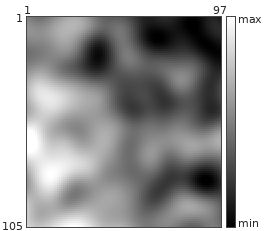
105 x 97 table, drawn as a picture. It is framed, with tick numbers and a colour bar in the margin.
Stripes: none. Odd rows or columns: none. Grain: smooth. Lone odd cells: none. Ninth with the lowest average: top right. Slope: up to the bottom left.
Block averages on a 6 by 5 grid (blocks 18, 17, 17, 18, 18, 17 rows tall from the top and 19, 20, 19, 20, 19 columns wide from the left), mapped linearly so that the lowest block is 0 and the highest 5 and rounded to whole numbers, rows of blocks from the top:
3 3 2 0 0 / 3 2 2 2 1 / 5 4 2 1 1 / 5 4 3 3 3 / 5 4 3 2 1 / 4 4 3 2 3
